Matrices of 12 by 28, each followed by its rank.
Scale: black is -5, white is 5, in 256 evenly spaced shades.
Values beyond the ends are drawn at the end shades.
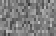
full rank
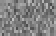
full rank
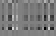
one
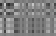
one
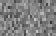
full rank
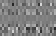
two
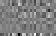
two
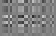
one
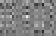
two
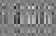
two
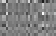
two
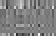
two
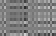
one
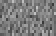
full rank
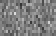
full rank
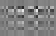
one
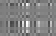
one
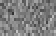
full rank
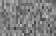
full rank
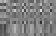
two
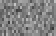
full rank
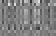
two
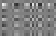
one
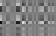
one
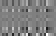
one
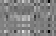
two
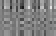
two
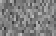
full rank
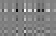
one
